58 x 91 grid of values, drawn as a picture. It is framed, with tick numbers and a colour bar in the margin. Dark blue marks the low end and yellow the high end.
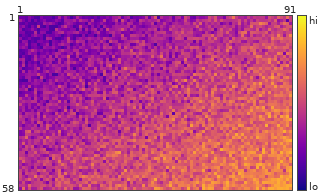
Ninth with the highest average: bottom right. Slope: up to the bottom right. Grain: fine. Ninth with the lowest average: top left. Mirror symmetry: none. Odd rows or columns: none. Stripes: none.
